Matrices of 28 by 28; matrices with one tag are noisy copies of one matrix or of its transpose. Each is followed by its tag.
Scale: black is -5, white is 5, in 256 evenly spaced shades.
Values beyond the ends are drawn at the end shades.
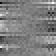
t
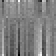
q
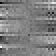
t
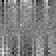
t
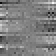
t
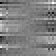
t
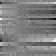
q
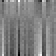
q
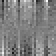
t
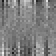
t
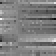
q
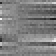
q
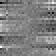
t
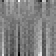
q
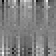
t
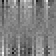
t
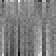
q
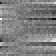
q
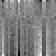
q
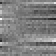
q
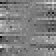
t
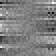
t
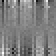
t
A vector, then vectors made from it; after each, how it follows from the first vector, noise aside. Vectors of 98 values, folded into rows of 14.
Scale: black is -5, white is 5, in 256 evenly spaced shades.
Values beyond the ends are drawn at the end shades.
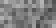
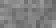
shrunk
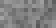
shrunk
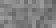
shrunk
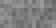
shrunk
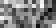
scaled up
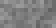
shrunk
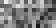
scaled up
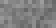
shrunk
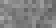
shrunk
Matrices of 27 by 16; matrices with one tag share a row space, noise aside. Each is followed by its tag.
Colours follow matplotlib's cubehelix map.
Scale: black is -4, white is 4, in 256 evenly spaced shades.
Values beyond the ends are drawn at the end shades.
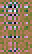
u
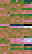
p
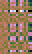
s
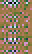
u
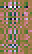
u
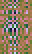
u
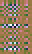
u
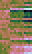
p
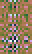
u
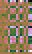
s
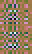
u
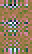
u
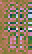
s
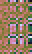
s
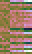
p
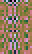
u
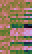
p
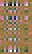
u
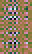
u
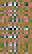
u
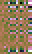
s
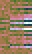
p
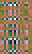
u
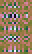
u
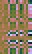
s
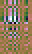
u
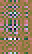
u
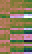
p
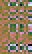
s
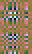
u
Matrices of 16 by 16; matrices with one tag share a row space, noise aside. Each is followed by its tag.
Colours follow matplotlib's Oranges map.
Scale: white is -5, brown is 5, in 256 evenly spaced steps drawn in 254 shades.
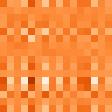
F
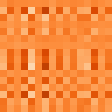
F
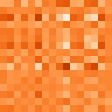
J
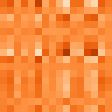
J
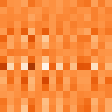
F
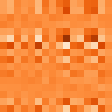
J
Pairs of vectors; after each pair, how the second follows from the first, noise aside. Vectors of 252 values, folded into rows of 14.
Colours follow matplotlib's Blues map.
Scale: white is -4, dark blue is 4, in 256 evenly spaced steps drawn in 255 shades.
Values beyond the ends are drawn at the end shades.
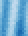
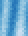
negated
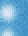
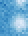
reversed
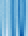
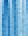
reversed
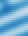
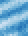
reversed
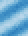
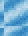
wrapped around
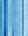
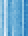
negated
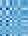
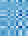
reversed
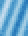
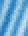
reversed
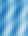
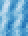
reversed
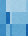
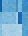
reversed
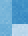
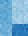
negated
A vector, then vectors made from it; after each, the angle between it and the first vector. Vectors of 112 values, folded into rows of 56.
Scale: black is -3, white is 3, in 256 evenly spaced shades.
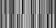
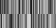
partly aligned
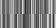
nearly opposite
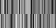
partly aligned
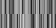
nearly parallel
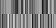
orthogonal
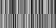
partly aligned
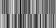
partly opposed
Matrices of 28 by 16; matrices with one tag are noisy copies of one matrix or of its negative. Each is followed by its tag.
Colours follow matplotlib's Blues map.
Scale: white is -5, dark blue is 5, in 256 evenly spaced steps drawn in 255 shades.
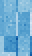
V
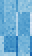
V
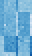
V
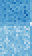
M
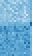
M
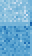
M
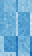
V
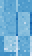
V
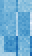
V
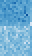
M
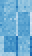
V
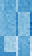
V
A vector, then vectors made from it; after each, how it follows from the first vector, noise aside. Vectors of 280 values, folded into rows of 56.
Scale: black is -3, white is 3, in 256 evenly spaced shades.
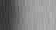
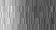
negated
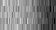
reversed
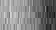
reversed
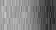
reversed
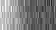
negated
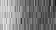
negated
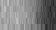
reversed
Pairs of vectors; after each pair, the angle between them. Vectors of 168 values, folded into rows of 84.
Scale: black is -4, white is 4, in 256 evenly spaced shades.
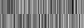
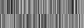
nearly parallel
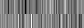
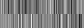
nearly parallel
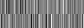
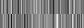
orthogonal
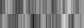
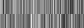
partly opposed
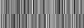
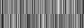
partly opposed
